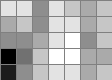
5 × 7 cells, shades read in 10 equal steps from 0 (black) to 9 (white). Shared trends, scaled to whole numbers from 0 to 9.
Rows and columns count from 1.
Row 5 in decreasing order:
8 8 7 7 6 5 1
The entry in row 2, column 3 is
5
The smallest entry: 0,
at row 4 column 1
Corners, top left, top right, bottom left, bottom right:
8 7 1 7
